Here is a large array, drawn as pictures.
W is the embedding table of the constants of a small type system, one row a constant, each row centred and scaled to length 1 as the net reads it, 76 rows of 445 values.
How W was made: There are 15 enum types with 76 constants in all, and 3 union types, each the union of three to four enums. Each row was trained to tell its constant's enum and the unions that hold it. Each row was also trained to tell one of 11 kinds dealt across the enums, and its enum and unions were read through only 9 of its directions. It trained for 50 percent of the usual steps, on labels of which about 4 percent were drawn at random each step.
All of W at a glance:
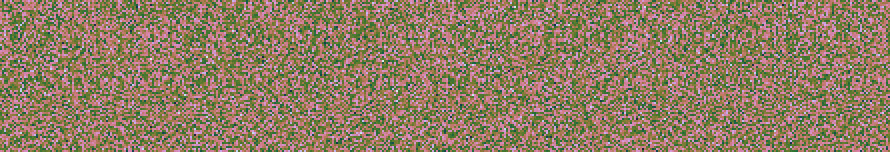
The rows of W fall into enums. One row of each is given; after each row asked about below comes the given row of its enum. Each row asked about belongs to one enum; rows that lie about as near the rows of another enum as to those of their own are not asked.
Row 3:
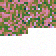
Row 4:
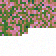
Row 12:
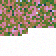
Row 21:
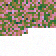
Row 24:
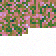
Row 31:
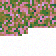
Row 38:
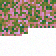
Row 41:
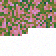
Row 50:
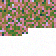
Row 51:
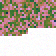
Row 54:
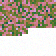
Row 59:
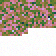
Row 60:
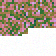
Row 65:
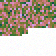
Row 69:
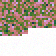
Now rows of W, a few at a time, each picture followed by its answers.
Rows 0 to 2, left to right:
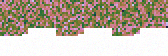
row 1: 59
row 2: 4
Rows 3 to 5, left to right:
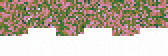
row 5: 59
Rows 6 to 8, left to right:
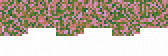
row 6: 69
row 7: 4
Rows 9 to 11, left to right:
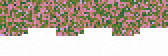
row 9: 51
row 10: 31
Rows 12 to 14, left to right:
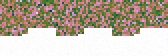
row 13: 54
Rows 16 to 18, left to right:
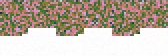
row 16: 41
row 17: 41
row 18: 31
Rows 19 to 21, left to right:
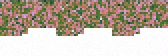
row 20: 12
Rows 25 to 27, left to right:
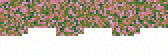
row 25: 31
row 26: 69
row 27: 12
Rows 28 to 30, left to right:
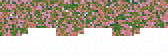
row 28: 50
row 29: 21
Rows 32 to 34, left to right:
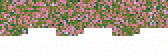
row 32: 51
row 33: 21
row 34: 51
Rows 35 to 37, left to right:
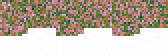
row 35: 12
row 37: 51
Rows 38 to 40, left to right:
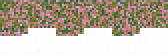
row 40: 12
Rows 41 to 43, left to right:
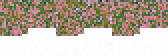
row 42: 12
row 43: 69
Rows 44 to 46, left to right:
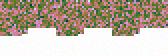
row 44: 21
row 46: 69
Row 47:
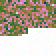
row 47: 51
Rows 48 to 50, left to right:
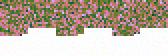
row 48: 31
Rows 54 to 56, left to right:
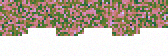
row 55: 41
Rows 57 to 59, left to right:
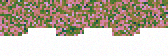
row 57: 41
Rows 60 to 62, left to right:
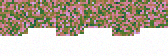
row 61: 31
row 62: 69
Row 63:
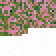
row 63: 4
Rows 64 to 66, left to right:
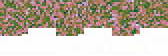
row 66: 65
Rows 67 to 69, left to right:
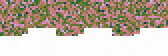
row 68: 41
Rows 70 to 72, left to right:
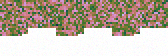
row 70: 24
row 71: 4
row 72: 24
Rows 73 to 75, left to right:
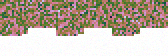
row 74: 38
